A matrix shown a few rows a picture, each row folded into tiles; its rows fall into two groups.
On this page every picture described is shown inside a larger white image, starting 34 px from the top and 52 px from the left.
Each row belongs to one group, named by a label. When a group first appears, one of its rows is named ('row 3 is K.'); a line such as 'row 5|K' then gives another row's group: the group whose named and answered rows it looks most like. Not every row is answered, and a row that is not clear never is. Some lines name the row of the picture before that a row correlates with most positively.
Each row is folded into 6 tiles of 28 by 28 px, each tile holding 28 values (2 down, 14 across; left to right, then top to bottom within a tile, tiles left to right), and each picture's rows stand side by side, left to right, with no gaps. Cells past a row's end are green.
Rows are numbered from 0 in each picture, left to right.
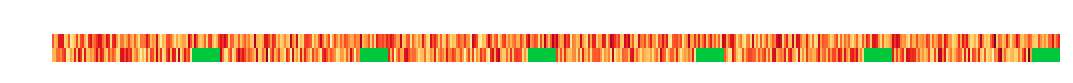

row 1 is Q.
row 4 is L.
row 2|Q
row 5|Q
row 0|L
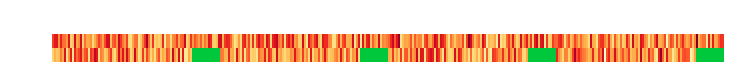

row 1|L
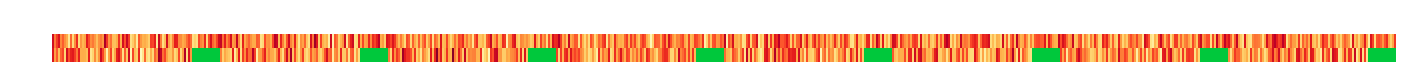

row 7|L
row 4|L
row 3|Q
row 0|Q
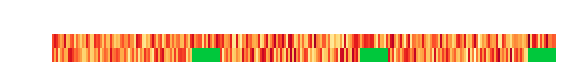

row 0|Q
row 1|L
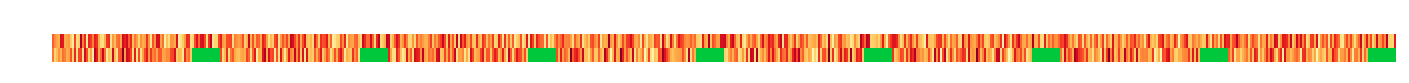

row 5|Q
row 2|L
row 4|L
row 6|Q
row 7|L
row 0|L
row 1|L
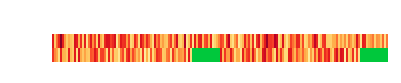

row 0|L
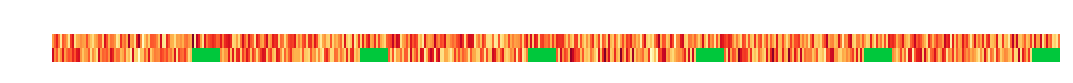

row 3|Q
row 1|L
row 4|Q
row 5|L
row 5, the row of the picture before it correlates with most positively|0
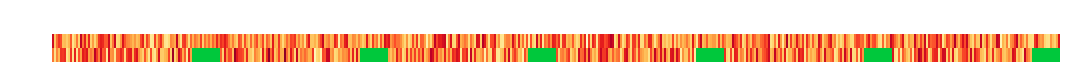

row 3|L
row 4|L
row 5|L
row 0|L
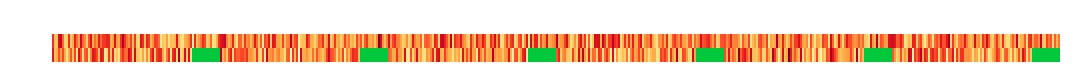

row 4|Q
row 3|L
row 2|L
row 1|Q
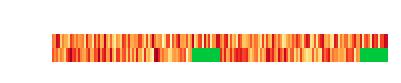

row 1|Q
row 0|Q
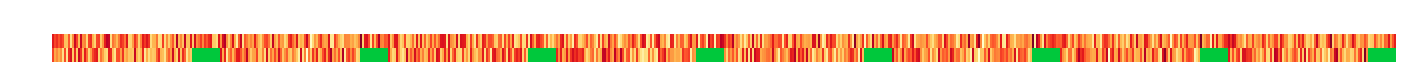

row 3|Q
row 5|Q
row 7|Q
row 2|L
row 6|Q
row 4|L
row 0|L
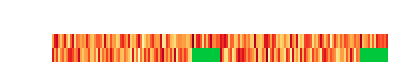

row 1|Q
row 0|Q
